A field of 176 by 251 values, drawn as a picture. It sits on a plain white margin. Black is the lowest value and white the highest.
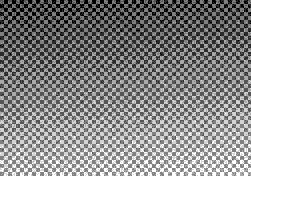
Grain: checkered. Average level on the scale: 50%. Slope: up to the bottom. Odd rows or columns: none.
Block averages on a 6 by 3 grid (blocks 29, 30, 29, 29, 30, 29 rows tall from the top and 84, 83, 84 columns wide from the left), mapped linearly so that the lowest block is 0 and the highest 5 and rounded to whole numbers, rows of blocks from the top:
0 0 0 | 1 1 1 | 2 2 2 | 3 3 3 | 4 4 4 | 5 5 5
